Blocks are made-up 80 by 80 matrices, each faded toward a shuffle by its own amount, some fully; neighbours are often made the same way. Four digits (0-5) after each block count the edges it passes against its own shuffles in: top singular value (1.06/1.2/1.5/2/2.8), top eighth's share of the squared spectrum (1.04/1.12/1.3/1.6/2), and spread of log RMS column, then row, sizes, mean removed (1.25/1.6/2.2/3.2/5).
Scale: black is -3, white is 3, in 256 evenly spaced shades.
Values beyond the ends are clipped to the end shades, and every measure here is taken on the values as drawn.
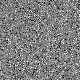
0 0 0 0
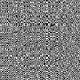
5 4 3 3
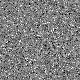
1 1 0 0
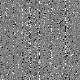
2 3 3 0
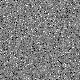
0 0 0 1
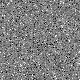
0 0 0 0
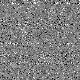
1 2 0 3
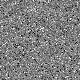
0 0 0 0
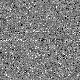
0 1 0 2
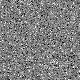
0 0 0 0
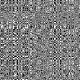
5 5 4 3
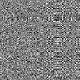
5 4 3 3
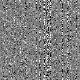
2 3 4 0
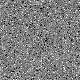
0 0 0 0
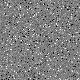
0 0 0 0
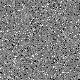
0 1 1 0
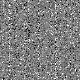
1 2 3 0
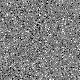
0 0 1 0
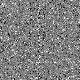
1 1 1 0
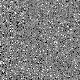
1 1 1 0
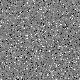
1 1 0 0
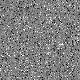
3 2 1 0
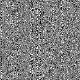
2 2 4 0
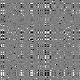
5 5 3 3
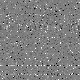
4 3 0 2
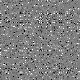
4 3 1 2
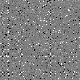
4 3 2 1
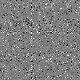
3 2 1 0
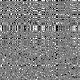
5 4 3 3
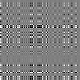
5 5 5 5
